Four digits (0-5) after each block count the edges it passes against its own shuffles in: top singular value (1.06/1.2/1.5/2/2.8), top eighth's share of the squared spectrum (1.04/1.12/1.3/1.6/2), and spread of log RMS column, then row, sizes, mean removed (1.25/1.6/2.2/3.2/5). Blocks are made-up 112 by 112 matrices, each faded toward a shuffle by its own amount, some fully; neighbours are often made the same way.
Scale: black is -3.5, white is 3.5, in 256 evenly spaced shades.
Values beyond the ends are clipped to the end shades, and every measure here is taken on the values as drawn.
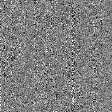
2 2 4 0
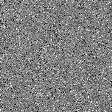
0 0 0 0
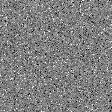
0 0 1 0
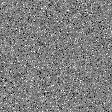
2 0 0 0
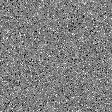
2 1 0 0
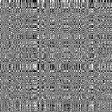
5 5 4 4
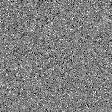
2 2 0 0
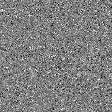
3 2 0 1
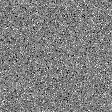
0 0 0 0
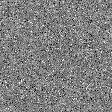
1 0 0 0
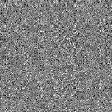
4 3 2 2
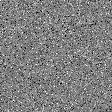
1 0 0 0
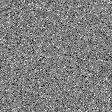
1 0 0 0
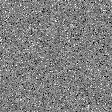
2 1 0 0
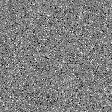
2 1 0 0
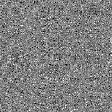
4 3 2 2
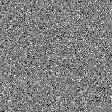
3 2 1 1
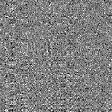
4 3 2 2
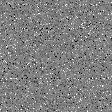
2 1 0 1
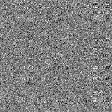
4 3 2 2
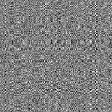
5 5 3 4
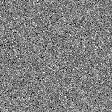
2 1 0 0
